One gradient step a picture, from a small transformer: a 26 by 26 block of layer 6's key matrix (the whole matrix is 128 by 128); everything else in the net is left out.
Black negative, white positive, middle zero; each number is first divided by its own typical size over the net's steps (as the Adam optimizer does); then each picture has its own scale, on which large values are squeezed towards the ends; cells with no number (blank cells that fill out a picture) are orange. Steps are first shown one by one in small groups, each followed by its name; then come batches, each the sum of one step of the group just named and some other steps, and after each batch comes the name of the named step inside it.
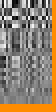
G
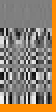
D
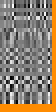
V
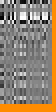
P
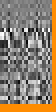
D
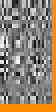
G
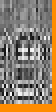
P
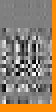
V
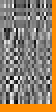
V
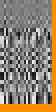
D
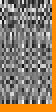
V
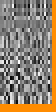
V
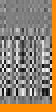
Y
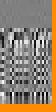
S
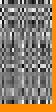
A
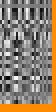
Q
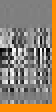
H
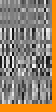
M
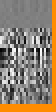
H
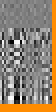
Y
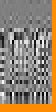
S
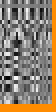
Q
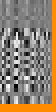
M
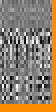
A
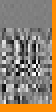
Y
